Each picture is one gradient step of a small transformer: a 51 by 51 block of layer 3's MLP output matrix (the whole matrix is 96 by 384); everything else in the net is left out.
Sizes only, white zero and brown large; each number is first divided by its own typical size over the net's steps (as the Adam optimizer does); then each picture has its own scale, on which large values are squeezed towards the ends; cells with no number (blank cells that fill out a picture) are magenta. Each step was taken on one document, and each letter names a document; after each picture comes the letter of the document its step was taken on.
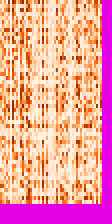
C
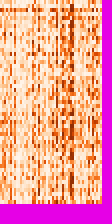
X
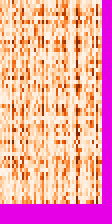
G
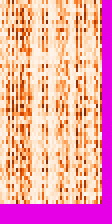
C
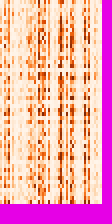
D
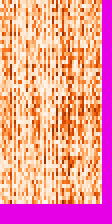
X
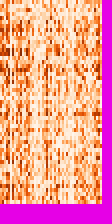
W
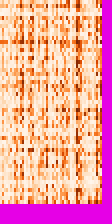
C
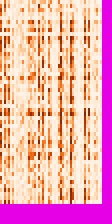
D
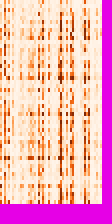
D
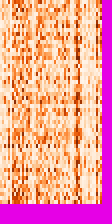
G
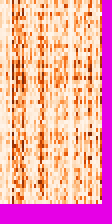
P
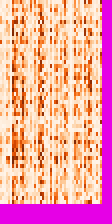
P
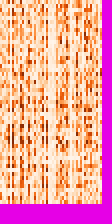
G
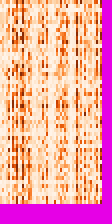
C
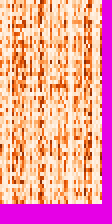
P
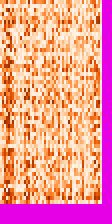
W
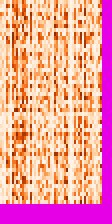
P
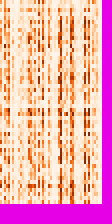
D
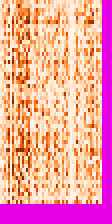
G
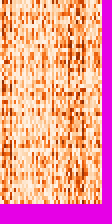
X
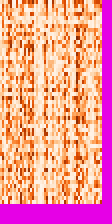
W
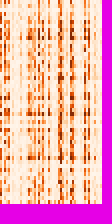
D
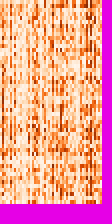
X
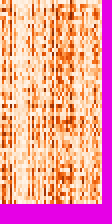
X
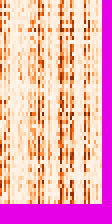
D
